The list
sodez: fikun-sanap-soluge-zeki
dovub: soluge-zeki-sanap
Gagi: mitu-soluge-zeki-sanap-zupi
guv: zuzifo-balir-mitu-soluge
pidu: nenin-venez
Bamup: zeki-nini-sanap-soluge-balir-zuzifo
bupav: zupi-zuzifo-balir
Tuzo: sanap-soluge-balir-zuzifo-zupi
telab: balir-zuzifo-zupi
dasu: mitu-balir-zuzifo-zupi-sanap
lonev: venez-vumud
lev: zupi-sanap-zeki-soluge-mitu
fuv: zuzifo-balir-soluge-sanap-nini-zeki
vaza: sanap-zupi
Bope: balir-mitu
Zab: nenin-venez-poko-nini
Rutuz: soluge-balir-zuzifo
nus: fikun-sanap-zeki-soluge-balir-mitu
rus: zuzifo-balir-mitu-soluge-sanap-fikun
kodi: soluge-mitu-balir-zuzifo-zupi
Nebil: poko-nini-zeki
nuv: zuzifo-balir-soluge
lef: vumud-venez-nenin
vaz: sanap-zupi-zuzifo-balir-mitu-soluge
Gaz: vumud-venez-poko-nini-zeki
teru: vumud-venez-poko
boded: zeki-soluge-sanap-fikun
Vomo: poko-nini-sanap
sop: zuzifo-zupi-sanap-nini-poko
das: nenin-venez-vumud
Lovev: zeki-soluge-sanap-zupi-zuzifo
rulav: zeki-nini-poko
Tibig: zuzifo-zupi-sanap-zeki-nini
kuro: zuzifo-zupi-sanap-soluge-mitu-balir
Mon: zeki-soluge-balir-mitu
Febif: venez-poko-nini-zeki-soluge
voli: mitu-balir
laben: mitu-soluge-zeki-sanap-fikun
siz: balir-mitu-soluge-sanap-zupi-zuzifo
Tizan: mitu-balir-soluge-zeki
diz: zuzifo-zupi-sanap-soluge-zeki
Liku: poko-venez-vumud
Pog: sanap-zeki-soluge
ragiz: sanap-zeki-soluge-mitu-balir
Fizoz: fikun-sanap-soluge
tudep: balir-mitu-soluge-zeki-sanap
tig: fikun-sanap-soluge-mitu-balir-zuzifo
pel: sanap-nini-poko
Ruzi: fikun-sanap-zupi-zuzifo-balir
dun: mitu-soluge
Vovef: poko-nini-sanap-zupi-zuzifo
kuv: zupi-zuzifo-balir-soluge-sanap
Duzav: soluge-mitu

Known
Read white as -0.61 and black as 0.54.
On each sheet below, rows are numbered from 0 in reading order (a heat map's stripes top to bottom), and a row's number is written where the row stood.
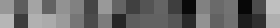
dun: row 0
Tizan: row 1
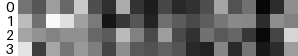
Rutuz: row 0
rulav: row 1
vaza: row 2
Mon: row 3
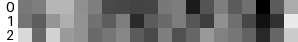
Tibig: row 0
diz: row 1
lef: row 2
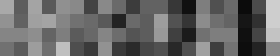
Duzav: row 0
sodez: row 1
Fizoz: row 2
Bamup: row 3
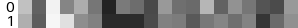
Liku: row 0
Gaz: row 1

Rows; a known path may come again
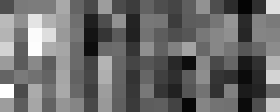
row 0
Lovev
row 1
pel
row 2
rulav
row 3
teru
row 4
vaz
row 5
siz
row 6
voli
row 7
dun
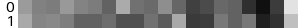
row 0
Gagi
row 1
boded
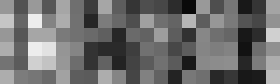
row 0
guv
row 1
Liku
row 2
sodez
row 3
Nebil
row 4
Febif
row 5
dasu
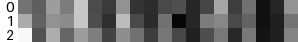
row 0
Bamup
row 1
bupav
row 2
Bope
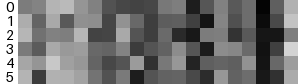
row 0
Tibig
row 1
Duzav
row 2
Ruzi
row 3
Pog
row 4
Vomo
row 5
Tizan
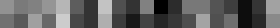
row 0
telab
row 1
Rutuz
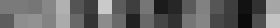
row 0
Tuzo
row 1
Vovef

